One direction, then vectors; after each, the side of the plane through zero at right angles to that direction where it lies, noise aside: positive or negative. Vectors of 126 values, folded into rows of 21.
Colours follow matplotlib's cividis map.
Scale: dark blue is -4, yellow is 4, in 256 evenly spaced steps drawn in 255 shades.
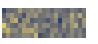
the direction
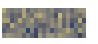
negative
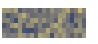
negative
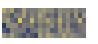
negative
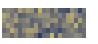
positive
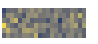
positive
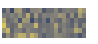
positive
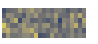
positive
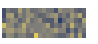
positive
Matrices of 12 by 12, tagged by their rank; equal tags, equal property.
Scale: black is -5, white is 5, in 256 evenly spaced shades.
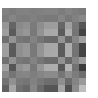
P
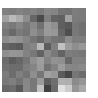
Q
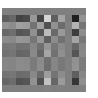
P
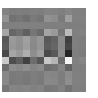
P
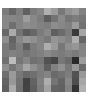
Q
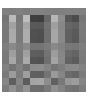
P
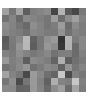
Q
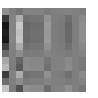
P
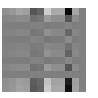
P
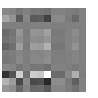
P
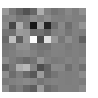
Q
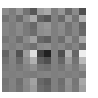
P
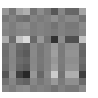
P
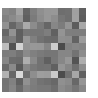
Q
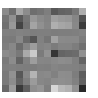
Q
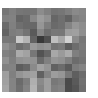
Q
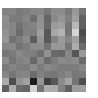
Q
